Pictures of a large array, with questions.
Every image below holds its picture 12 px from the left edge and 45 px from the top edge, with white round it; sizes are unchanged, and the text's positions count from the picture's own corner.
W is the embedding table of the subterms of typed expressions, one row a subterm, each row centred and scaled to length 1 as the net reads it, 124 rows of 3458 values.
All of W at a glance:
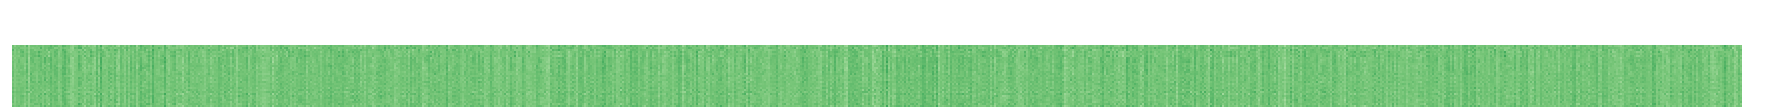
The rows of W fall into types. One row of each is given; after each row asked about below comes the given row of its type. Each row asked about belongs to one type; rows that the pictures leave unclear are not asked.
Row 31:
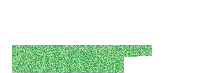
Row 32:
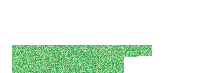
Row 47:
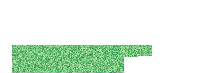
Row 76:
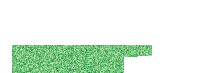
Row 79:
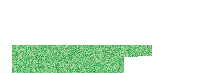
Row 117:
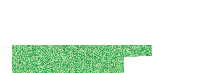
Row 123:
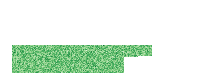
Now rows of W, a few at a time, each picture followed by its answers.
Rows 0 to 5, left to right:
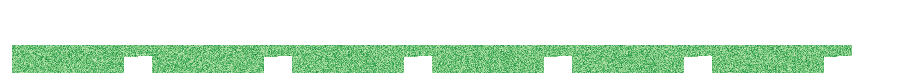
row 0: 123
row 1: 47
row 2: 123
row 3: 31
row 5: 32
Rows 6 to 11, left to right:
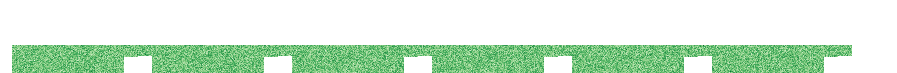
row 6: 117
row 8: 47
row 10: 47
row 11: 32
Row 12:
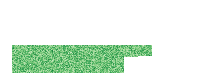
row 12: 117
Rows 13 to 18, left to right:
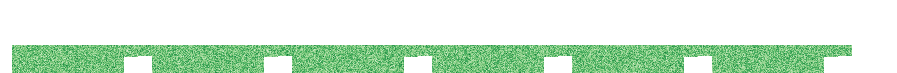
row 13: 117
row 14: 117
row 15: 76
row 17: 47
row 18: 31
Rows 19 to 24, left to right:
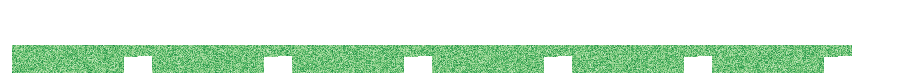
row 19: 76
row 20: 117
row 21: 117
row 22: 31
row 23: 76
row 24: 79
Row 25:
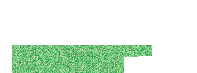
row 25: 117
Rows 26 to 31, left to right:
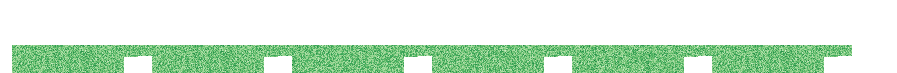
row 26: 31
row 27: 31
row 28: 76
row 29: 32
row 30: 31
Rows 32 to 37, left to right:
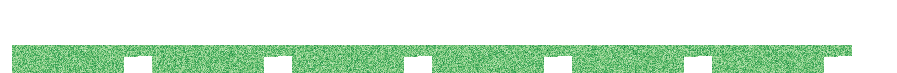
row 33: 31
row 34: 76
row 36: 32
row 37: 123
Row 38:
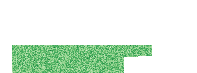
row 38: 31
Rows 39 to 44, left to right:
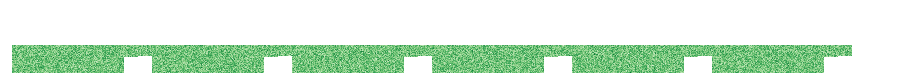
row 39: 79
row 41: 31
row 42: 117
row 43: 47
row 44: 123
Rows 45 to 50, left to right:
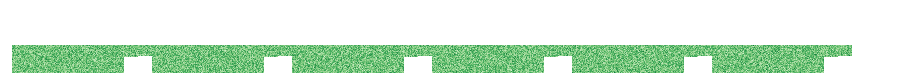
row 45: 123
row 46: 32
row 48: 32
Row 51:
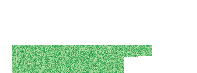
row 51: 31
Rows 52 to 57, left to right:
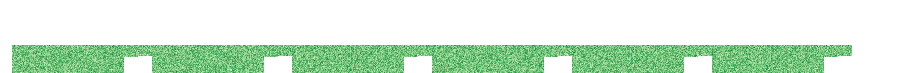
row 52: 123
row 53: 32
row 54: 76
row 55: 76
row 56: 123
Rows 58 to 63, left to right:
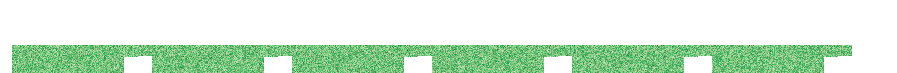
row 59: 79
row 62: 123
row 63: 47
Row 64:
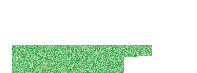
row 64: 123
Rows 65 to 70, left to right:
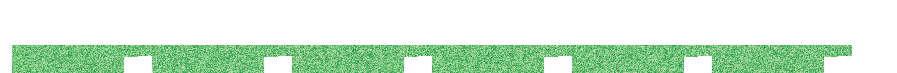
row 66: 31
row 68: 79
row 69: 76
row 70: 32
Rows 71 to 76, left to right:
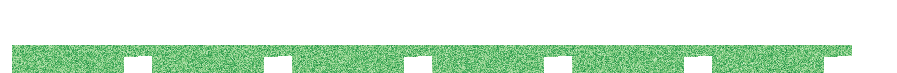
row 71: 123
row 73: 31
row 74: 31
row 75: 31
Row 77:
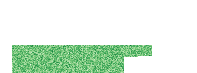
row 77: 47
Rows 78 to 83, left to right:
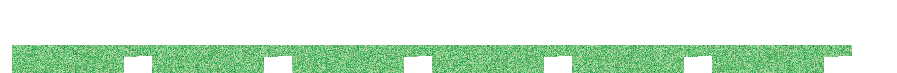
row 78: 32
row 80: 31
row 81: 76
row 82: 79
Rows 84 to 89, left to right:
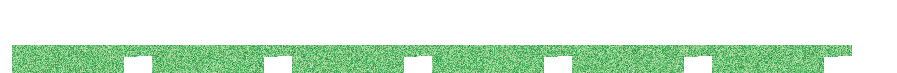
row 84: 32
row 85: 47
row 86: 123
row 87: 47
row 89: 79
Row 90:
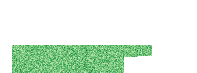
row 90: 76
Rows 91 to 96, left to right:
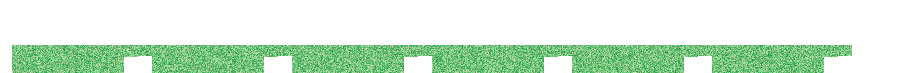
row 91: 117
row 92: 32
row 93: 47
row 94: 47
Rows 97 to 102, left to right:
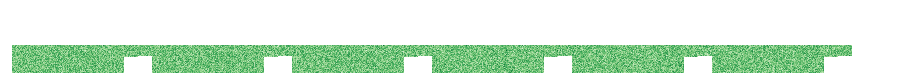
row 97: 32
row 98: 117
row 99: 123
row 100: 76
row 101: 47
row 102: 47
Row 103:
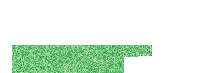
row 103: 123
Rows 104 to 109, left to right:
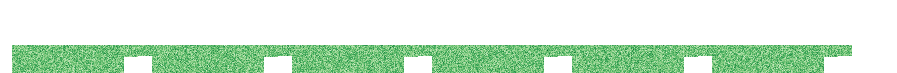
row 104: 47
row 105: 79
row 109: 47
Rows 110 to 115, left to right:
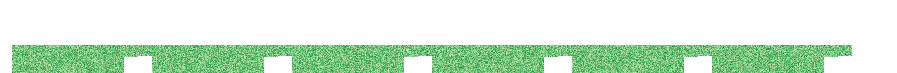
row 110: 123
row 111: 31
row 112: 117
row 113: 79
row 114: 47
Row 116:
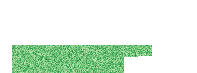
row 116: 123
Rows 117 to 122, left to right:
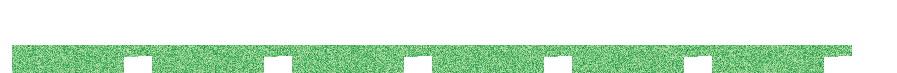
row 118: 32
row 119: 79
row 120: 32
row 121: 32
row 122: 123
